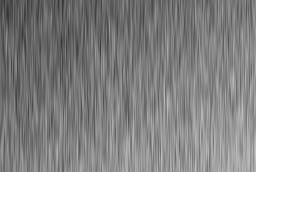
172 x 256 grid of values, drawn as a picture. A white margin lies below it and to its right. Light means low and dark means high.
Ninth with the highest average: top left. Slope: up to the top left. Grain: streaks running down. Mirror symmetry: none. Ninth with the lowest average: bottom right.
